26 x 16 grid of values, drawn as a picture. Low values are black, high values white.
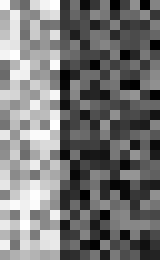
Seam: vertical, 40% of the way across, the left part higher. Ninth with the highest average: bottom left. Stripes: none.
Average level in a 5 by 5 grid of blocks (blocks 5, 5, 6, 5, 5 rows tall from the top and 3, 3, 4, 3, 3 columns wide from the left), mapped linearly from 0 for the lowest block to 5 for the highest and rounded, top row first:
4 4 0 1 1 / 5 4 0 0 1 / 4 5 0 1 0 / 5 5 0 0 1 / 5 4 0 1 0
